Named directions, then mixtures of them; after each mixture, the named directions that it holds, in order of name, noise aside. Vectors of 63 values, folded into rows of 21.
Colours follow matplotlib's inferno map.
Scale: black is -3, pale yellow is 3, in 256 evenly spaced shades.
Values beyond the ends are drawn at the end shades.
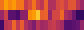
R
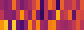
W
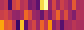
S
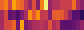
R, S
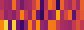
W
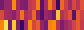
W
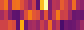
R, S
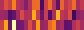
R, W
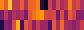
R, S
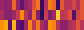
W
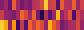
S, W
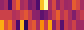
S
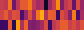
S, W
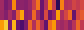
W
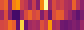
R, S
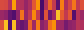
R, W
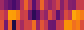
R, W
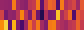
W
